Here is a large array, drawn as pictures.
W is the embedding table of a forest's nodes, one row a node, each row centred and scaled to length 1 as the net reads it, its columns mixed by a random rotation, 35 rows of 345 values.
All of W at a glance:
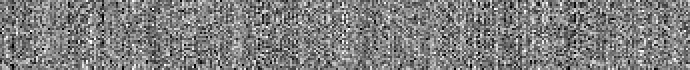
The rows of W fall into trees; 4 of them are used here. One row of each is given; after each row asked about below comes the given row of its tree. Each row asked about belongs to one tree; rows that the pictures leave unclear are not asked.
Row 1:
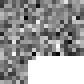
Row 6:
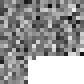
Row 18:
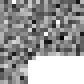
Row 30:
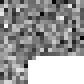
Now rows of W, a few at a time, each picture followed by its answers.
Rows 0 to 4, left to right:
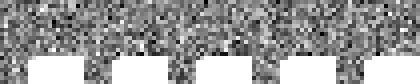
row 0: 6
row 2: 1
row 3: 1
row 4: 6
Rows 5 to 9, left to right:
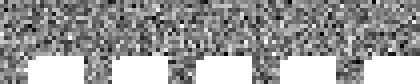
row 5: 18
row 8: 1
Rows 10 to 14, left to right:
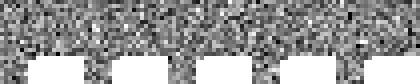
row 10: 1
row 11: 1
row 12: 6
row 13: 18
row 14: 30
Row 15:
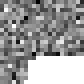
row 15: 1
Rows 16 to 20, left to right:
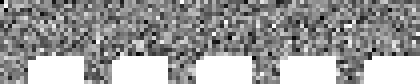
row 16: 30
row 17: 1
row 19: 6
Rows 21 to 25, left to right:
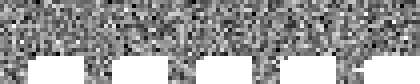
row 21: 1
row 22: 6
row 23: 1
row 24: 6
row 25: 18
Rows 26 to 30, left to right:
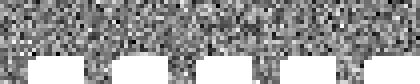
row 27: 18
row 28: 6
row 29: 1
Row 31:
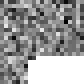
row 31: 30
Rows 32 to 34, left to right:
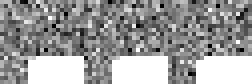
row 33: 6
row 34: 6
